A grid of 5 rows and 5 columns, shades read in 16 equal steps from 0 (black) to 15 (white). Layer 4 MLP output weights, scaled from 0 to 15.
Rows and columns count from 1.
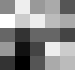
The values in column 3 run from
4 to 14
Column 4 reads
10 11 6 14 10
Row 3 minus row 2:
-9 -9 -8 -5 -6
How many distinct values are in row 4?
5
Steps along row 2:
down up down down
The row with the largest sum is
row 2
